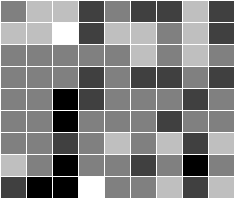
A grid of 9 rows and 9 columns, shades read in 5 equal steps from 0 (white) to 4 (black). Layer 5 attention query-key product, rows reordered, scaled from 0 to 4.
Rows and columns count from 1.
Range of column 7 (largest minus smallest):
2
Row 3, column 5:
2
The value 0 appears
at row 2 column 3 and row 9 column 4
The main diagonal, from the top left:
2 1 2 3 2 2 1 4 1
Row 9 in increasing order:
0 1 1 2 2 3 3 4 4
